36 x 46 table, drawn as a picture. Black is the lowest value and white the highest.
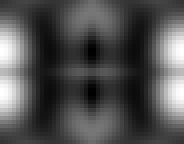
The ninth with the lowest average is the centre. There are no lone odd cells. Overall the values sit about 30% of the way up the scale. There is no overall slope. The values are skewed, with a long tail toward high values. Its left and right halves mirror each other, and so do its top and bottom.
